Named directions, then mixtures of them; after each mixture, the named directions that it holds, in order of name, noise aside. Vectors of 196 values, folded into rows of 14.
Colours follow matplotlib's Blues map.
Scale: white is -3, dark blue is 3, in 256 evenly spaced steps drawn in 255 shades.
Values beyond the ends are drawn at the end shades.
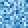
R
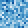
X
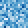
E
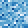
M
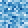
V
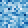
V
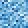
M, R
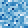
M, V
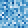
M, X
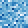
M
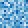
R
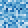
E, V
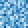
E, R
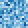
R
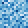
M, R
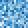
E, X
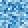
V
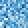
E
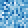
R, X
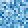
X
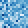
E, M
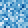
E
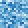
V, X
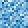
M, R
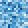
V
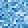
M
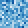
X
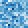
M, V
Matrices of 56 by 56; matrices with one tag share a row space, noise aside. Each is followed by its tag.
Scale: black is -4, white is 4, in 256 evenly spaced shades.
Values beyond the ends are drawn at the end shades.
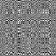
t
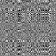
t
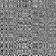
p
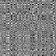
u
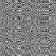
t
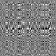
t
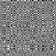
u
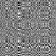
t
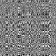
t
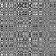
p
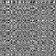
u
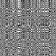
t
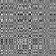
p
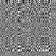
t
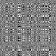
t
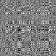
t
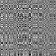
p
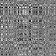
p
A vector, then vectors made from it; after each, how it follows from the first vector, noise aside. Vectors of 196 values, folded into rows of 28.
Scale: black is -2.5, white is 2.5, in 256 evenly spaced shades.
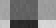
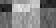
wrapped around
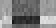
wrapped around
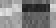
wrapped around
